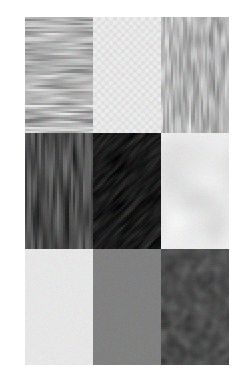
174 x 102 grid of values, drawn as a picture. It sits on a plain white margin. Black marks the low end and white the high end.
It is made of 3 by 3 panels. Panel 1,1: high, streaked across. Panel 1,2: very high, checkered, faint in contrast. Panel 1,3: high, streaked downward. Panel 2,1: low, streaked downward. Panel 2,2: very low, slanting up to the right, faint in contrast. Panel 2,3: very high, smooth, faint in contrast. Panel 3,1: very high, flat. Panel 3,2: middling, flat. Panel 3,3: low, blotchy, faint in contrast.
